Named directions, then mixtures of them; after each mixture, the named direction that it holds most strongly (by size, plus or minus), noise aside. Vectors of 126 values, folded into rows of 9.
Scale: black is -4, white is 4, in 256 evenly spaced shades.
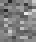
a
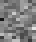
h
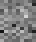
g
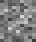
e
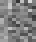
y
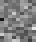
h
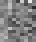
y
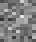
e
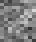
e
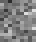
a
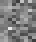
y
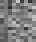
y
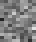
h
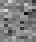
a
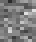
a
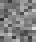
h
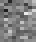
a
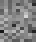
g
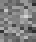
g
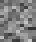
e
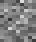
e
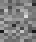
g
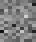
g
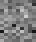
g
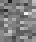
a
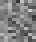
y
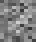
e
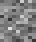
e
